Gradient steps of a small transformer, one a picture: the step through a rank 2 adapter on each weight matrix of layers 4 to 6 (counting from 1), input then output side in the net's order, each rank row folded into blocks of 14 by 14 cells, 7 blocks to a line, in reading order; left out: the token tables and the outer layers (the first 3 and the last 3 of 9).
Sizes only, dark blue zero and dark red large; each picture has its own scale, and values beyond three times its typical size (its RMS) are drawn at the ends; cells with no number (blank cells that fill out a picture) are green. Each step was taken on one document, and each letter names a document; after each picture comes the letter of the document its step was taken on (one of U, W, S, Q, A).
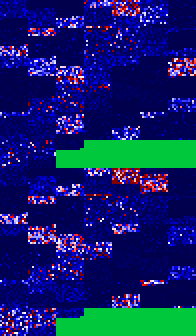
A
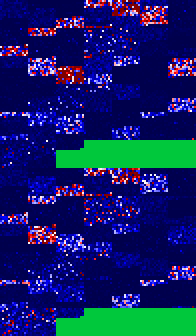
A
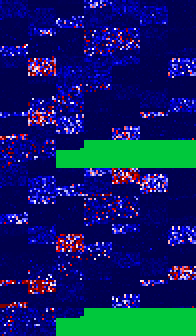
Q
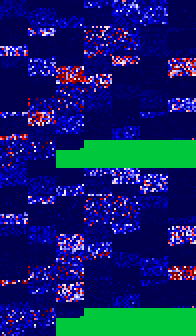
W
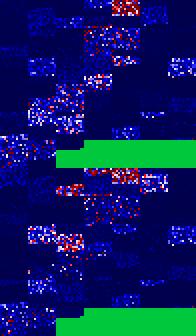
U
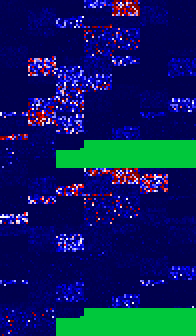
U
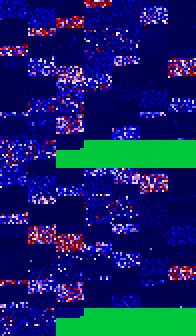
Q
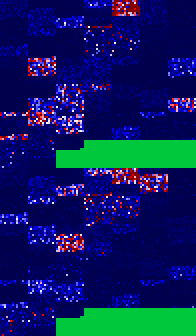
U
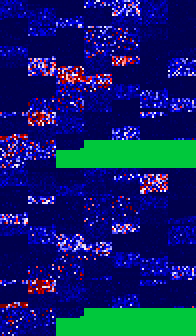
W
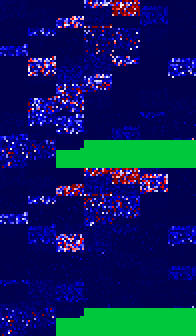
U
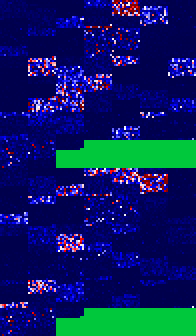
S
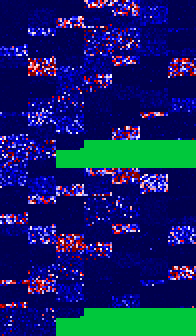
Q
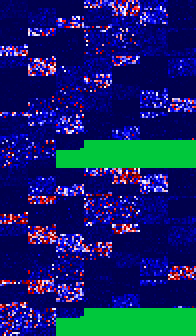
A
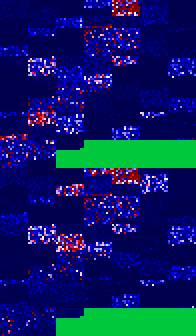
U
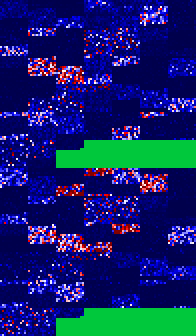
A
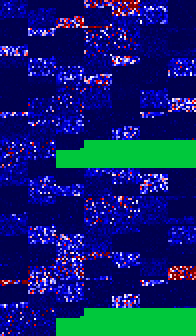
W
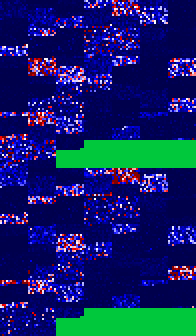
Q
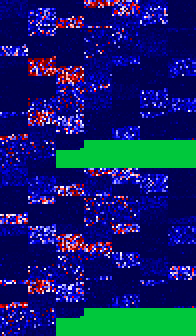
W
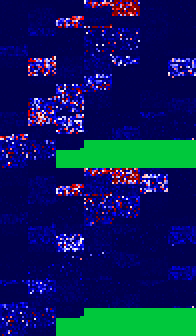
U
